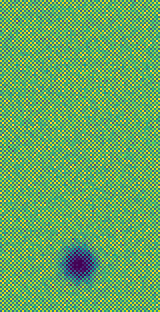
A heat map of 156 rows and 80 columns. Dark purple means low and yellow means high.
Grain: checkered. Ninth with the lowest average: bottom middle. Dips: one, in the bottom middle. Odd rows or columns: none.
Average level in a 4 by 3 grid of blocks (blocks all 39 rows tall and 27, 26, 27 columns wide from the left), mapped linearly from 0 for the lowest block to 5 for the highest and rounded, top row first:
5 5 5 / 5 5 5 / 5 5 5 / 5 0 5
